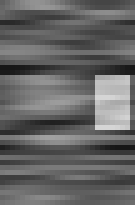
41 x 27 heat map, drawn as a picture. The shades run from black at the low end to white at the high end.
Odd patch: higher, in the middle right. Roughest part: middle right. Slope: none. Ninth with the highest average: middle right. Average level on the scale: 40%. Grain: streaks across.
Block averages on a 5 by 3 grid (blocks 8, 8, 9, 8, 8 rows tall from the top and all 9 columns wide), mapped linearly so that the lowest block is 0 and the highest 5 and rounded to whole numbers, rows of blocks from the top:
110 | 100 | 225 | 011 | 111
